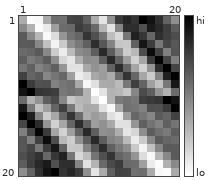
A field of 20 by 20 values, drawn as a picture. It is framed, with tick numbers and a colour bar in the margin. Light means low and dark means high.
It looks the same turned upside down. Streaks slant down to the right. There is no overall slope.
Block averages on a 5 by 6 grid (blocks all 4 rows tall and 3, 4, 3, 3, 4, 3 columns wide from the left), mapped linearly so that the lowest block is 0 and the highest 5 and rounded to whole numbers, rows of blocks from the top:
114154
311325
430034
523113
451411
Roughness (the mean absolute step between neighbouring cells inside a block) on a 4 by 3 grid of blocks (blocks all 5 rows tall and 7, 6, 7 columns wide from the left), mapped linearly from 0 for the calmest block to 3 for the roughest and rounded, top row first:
1 2 1
0 1 3
3 1 0
1 2 1
